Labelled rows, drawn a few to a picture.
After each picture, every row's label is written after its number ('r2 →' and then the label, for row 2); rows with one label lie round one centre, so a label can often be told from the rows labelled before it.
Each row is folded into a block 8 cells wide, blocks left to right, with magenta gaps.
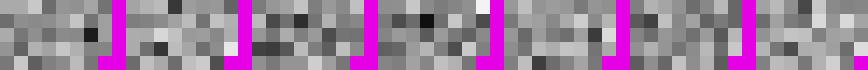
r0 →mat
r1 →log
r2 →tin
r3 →tin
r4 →mat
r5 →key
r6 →log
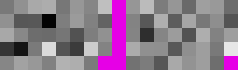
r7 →tin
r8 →key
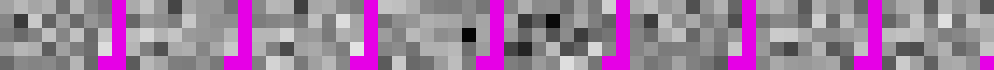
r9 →key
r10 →log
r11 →log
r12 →mat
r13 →tin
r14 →key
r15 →log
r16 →log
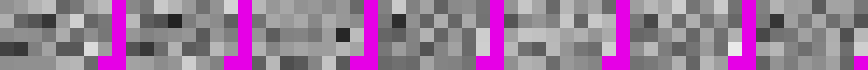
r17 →tin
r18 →tin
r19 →mat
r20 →key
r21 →log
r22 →key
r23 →key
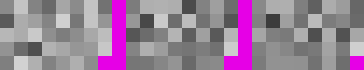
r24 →log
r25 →key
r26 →key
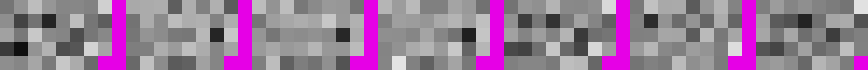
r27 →tin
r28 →mat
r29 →mat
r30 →mat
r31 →tin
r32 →key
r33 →tin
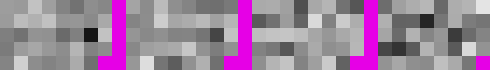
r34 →mat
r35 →mat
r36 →log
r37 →tin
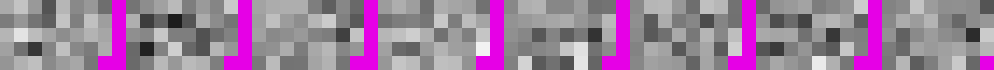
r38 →log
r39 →tin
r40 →mat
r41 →log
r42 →mat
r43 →key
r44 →tin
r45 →mat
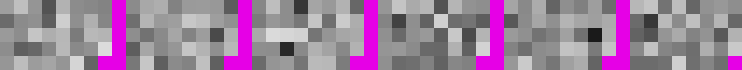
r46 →log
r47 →mat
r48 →log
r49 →key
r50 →mat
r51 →key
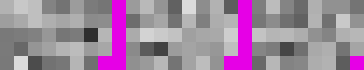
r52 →mat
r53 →log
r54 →log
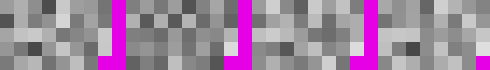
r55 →log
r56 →key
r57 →log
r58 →log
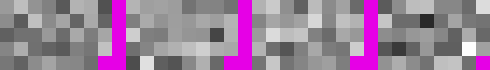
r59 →key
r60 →mat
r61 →log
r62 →tin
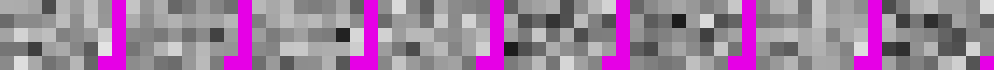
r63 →log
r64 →mat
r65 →mat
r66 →log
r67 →tin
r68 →tin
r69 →log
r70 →tin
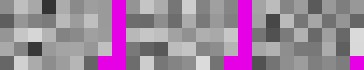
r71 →log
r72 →log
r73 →key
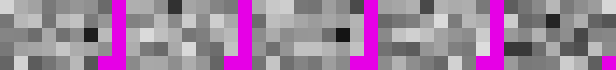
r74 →mat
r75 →log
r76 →mat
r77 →log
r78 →tin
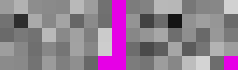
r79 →key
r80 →tin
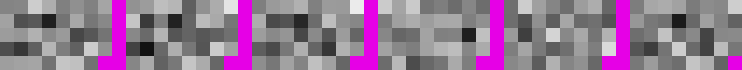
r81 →tin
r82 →tin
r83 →tin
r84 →mat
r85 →key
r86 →tin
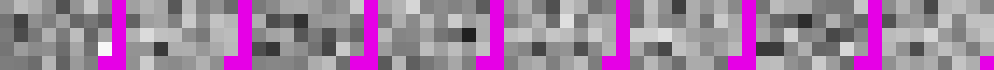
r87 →key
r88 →log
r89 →tin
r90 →mat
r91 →log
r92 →log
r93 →tin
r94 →log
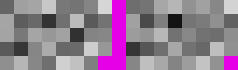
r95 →tin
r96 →tin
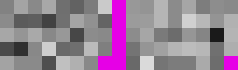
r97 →tin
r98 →mat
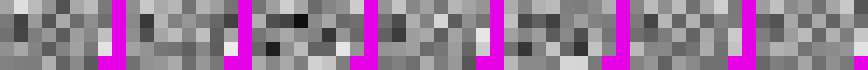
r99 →key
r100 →key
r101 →tin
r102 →key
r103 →tin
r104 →key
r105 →key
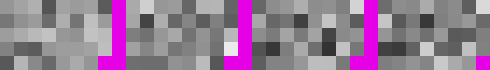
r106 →log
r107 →key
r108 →tin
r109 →tin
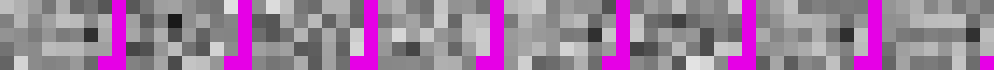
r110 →mat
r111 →tin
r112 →key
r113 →log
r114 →mat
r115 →tin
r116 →mat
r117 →mat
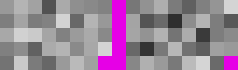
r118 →log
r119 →tin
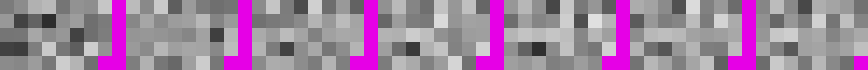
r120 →tin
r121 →mat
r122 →log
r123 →log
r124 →log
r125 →log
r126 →log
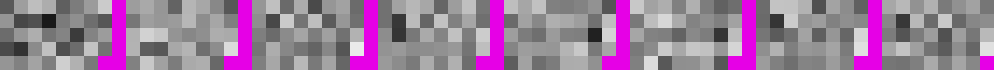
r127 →tin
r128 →log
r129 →key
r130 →key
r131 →mat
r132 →mat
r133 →key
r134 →key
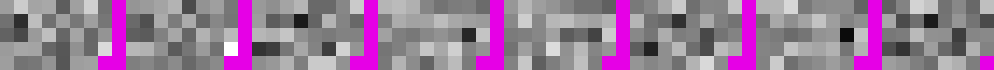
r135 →key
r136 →key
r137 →tin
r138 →mat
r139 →mat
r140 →tin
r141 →mat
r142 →tin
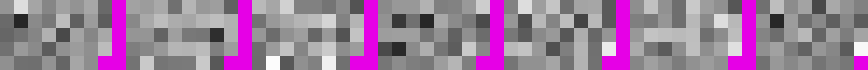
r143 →key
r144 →mat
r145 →mat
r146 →tin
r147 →key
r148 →log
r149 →key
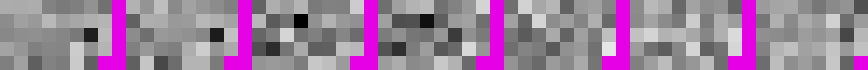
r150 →mat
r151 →mat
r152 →tin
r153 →tin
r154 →key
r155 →log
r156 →mat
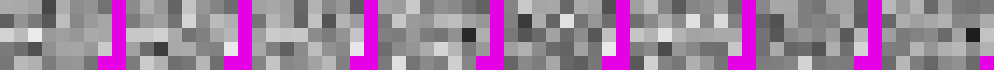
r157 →log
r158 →log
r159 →log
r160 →mat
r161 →key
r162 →log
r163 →key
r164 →mat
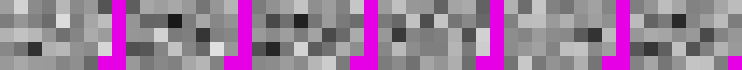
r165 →log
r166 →tin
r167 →tin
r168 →key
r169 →mat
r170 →tin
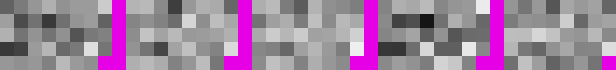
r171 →tin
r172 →log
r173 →log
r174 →tin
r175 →log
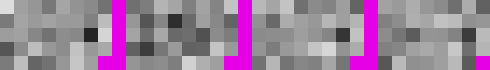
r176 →mat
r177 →tin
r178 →mat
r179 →mat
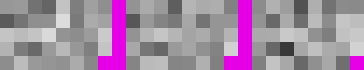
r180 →log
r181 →log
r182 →log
